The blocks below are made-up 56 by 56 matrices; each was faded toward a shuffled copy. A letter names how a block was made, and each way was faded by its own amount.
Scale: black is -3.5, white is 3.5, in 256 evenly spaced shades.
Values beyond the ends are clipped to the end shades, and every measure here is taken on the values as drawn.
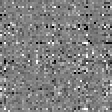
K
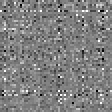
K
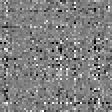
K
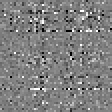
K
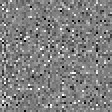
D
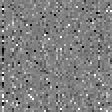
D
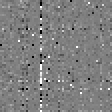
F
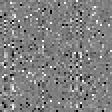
D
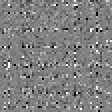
K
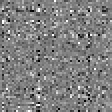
F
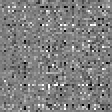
K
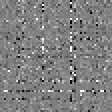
K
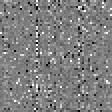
D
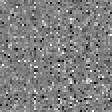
D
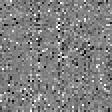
D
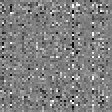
K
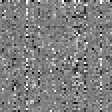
F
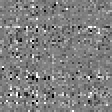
K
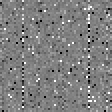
D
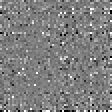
F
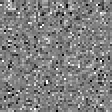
D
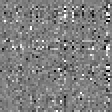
F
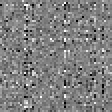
F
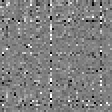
F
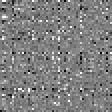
F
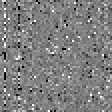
D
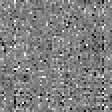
D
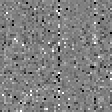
D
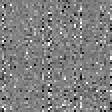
F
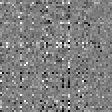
F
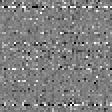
K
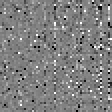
D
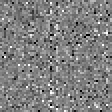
D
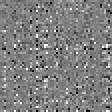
F
